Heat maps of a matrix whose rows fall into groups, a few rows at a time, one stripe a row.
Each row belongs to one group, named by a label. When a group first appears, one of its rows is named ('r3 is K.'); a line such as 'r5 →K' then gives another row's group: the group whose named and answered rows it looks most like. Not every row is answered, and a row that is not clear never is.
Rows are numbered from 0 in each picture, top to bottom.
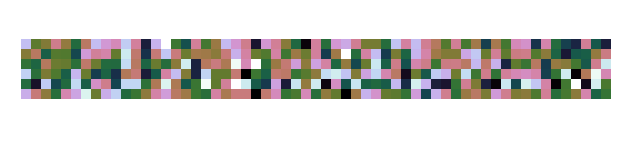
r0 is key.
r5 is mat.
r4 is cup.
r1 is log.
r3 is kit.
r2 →log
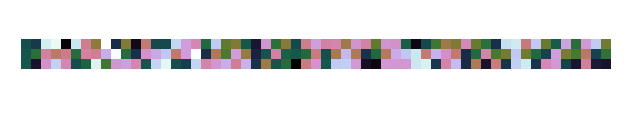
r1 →key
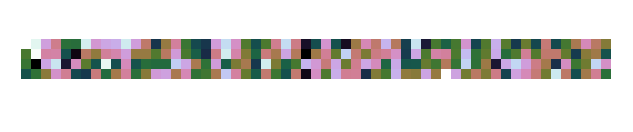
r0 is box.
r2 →kit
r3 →key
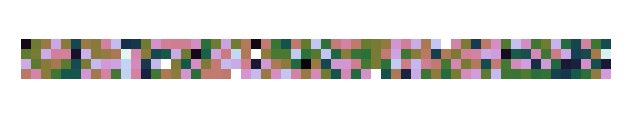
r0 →key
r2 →key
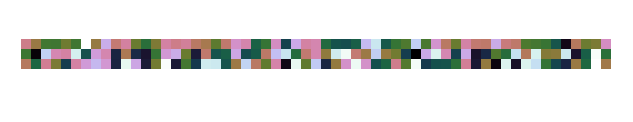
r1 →kit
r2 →cup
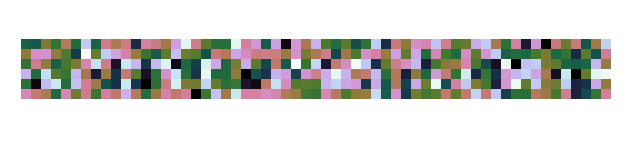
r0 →log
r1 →box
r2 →cup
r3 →kit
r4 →kit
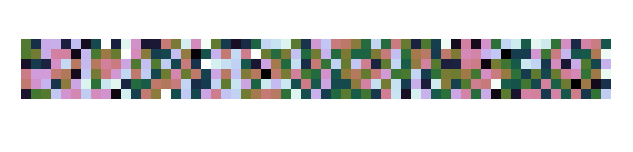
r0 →kit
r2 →cup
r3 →box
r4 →mat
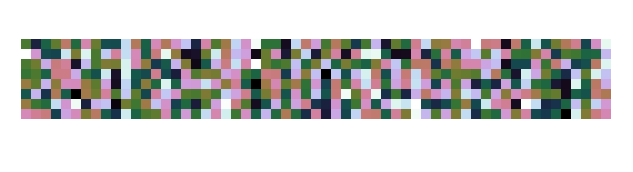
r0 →log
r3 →cup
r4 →cup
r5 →log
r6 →cup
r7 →cup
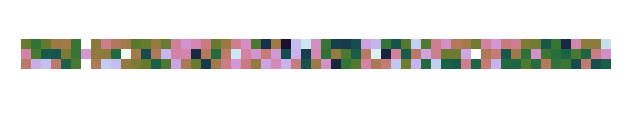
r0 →log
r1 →log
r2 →box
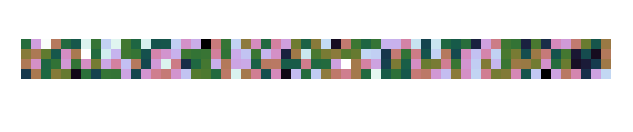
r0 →box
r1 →mat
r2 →mat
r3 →log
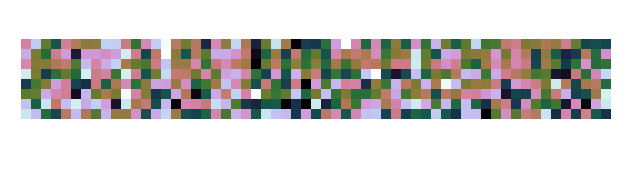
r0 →mat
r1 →key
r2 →key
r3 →log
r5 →box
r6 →cup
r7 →mat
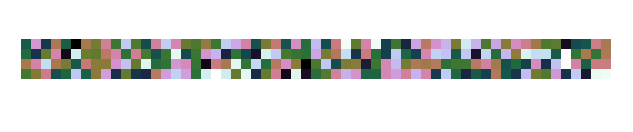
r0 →log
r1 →kit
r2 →box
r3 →cup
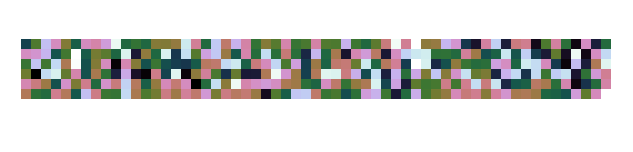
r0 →key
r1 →cup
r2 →cup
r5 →log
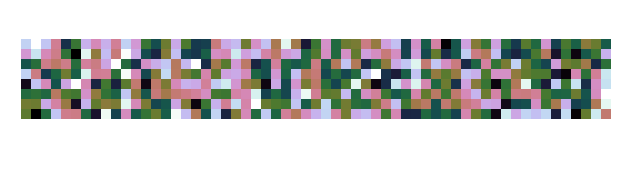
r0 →box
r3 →log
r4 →cup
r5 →log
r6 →box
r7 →kit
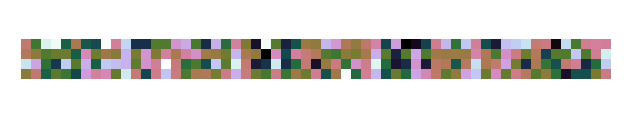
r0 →kit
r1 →log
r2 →mat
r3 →log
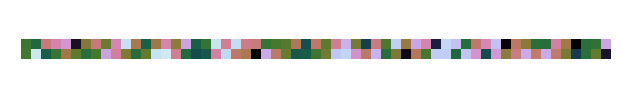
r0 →key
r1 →mat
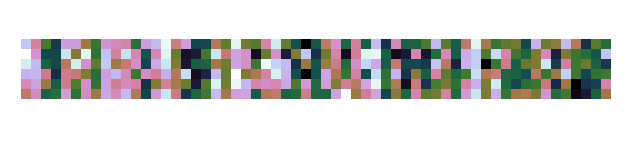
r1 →mat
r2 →mat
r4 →mat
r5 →mat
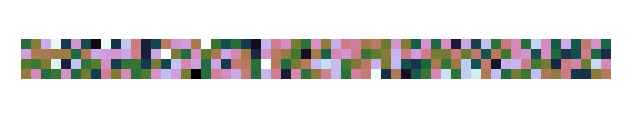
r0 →kit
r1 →key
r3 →mat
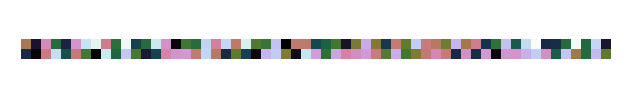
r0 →cup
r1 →kit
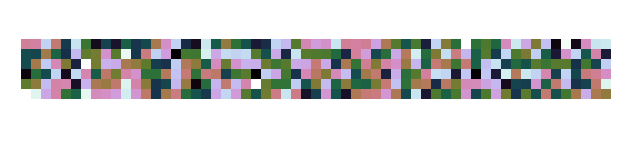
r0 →kit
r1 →cup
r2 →box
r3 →kit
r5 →box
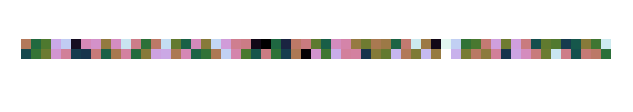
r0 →key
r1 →key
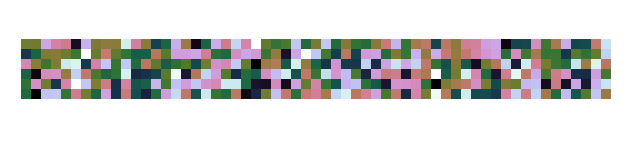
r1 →log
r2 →cup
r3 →kit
